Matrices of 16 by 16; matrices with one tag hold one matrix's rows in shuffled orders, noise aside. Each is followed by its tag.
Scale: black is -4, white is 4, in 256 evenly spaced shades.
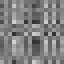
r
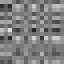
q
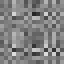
r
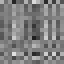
r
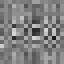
r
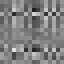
r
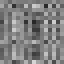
r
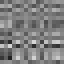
q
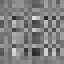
r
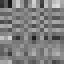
q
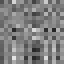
r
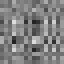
r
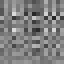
r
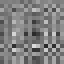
r
